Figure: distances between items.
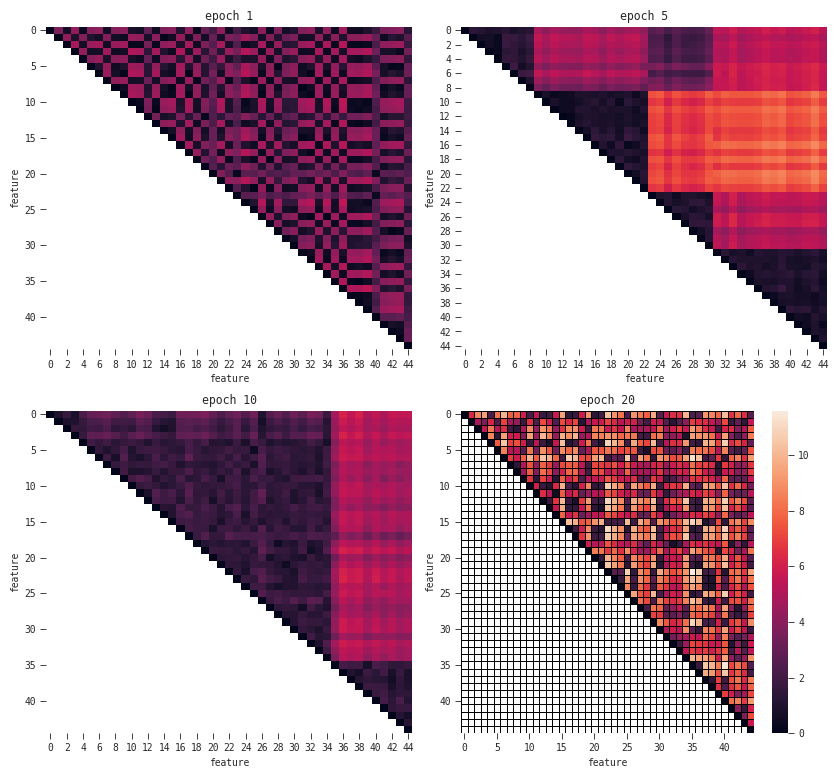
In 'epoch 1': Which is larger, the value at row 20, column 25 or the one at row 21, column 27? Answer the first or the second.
the second
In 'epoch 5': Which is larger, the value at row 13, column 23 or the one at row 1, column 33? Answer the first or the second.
the first
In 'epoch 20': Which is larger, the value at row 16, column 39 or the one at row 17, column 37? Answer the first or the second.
the second
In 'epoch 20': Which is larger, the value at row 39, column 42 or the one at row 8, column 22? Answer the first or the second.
the second
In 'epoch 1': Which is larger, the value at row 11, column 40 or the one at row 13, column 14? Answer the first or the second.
the second
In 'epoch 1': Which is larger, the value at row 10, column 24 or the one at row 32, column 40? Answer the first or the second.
the second
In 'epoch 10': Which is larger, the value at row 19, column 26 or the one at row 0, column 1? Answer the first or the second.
the first
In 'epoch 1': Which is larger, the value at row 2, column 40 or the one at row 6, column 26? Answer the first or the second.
the first
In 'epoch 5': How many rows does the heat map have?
45
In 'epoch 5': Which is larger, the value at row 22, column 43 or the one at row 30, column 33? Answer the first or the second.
the first
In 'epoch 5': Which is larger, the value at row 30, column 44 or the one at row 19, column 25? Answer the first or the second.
the second
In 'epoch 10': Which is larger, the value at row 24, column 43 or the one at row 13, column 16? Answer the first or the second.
the first
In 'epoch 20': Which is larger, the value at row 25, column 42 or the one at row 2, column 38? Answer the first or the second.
the first
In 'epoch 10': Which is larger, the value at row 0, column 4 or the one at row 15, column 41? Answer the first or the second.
the second
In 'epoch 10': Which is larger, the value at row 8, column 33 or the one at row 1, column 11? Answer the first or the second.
the second
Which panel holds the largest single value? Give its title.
epoch 20
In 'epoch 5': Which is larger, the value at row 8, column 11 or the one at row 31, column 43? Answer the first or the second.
the first
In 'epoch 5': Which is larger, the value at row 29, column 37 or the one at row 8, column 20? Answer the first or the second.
the first
